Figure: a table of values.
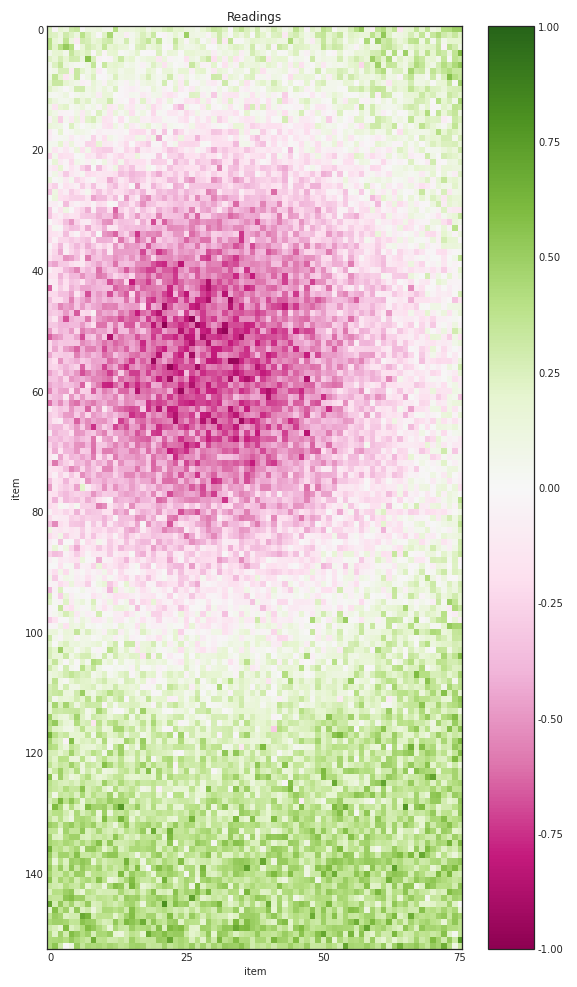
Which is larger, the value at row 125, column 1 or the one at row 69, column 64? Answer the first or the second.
the first
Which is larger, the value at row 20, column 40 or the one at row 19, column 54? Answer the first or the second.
the second
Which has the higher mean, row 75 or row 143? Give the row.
143
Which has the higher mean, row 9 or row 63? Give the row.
9
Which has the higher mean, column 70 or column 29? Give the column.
70
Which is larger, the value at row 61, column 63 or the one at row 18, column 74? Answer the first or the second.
the second
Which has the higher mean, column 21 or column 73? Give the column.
73
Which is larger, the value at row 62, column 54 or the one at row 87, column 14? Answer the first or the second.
the second
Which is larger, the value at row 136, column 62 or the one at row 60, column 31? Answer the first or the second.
the first
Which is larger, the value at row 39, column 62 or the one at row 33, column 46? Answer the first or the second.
the first
